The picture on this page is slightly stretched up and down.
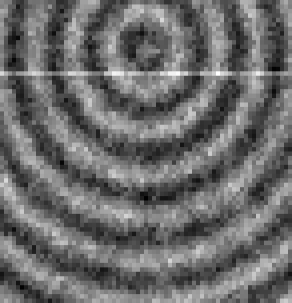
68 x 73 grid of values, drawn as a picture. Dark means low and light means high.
Rings spread out from the top middle. There is no overall slope. The field is mottled with small blotches. Row 17 stands out from the rest.
